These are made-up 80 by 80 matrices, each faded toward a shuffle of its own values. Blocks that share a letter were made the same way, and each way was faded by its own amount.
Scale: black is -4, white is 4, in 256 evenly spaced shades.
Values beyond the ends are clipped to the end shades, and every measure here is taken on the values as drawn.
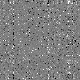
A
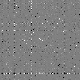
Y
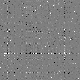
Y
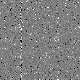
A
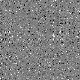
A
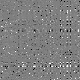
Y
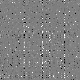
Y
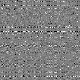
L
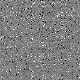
A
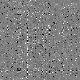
A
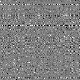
L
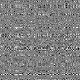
L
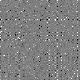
Y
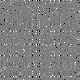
Y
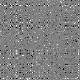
Y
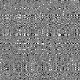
L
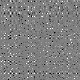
Y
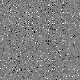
A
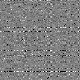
L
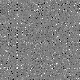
A
